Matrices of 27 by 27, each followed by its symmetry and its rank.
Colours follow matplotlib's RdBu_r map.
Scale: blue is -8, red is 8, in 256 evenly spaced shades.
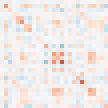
symmetric, rank five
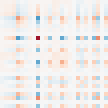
symmetric, rank two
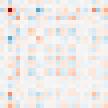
symmetric, rank two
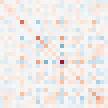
symmetric, rank five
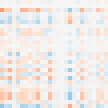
neither, rank two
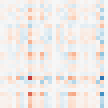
neither, rank two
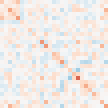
symmetric, rank five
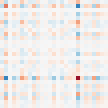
symmetric, rank two
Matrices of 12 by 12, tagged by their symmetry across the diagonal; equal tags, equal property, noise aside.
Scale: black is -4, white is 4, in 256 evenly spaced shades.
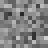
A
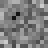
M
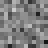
A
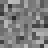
A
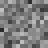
M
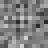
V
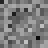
M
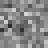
A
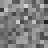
A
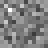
M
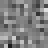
V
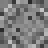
M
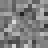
V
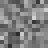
V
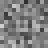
V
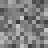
V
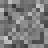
M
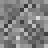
M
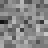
A
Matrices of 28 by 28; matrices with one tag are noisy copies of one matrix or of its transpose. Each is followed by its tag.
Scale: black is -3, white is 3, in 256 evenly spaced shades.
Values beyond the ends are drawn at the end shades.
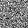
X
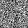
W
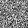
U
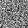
X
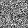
W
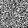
U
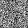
W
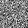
U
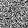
X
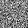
U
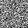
U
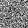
X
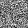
W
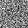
X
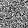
X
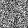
W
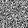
U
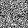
W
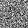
X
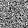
X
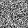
W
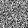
U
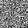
U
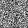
W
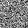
X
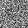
X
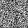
W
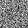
X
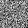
U
